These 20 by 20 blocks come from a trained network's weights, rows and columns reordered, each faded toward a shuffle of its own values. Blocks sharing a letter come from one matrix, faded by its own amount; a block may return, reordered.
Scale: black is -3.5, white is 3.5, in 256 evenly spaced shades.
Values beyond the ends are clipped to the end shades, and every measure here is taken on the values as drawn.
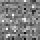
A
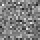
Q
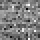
A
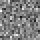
Q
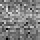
A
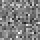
Q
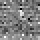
A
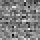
A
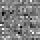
A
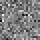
Q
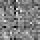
A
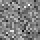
Q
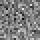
Q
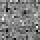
A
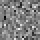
Q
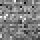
A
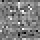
A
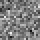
Q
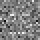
Q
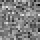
Q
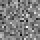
Q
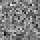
Q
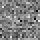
A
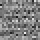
A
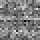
A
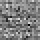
A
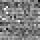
A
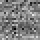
A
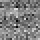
A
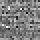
A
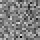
Q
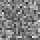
Q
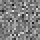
Q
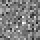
Q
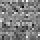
A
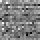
A
